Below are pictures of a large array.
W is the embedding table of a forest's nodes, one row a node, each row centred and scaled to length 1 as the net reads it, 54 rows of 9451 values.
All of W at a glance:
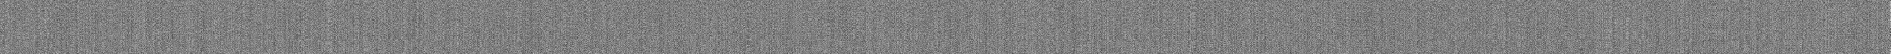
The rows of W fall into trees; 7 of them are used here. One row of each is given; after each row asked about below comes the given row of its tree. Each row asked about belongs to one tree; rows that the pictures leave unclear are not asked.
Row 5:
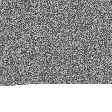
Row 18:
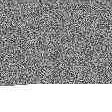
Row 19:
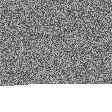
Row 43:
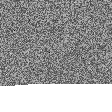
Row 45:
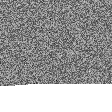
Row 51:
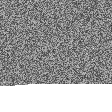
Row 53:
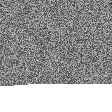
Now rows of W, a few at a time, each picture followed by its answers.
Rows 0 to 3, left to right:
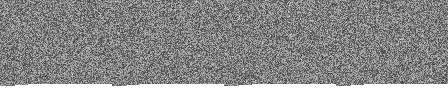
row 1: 45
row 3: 43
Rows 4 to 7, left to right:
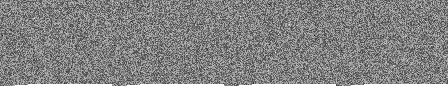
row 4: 18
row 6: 51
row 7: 19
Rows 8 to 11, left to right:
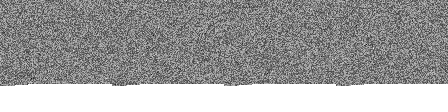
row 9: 53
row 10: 5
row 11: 45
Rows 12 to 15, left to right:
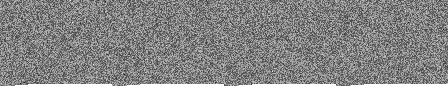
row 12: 19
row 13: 51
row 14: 19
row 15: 45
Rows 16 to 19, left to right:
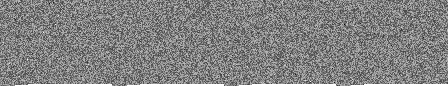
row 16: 19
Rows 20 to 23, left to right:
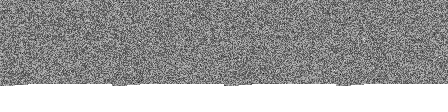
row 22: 19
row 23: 53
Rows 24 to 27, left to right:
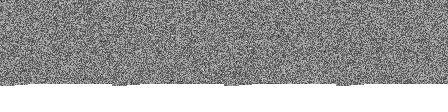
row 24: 51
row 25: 43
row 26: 19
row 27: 53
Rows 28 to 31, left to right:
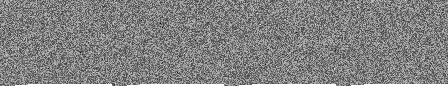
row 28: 45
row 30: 19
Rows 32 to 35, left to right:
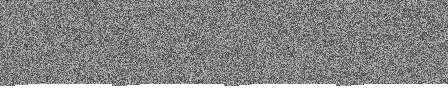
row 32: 51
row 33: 18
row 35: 19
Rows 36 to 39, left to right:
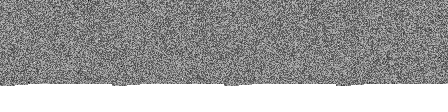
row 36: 51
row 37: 51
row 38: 51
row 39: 45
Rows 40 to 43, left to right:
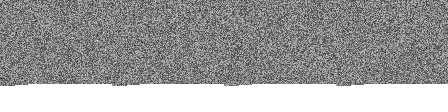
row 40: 53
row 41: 43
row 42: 51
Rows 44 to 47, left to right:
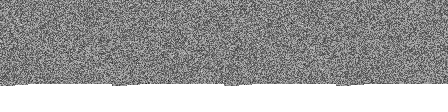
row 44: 51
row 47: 19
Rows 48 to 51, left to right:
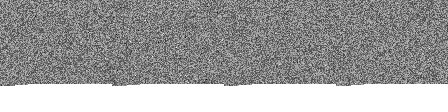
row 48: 45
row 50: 45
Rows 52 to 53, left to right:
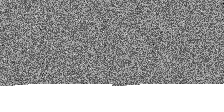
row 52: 5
